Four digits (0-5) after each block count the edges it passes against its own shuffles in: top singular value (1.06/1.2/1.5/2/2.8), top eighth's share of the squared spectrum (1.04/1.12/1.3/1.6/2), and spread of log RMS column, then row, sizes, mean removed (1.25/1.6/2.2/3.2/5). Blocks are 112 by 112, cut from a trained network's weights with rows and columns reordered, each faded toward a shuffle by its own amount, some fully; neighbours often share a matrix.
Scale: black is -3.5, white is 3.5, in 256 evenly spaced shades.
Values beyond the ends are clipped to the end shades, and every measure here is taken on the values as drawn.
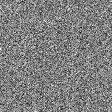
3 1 0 0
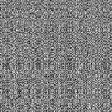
5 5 2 3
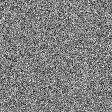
1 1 0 0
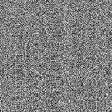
4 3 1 1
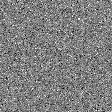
1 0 0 0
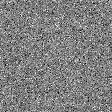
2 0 0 0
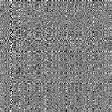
5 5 3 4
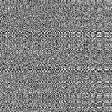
5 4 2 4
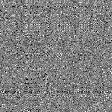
4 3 1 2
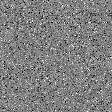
2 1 0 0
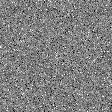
0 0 0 0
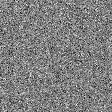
1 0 0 0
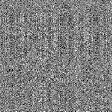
4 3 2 2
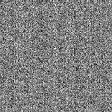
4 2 1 1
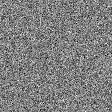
0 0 0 0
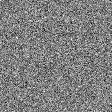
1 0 0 0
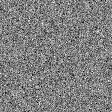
1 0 0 0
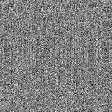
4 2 0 1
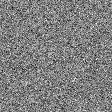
0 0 0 0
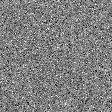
0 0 0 0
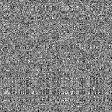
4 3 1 3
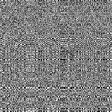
5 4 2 4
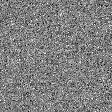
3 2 0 1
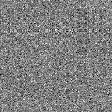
4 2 0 2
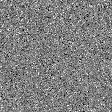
2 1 0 0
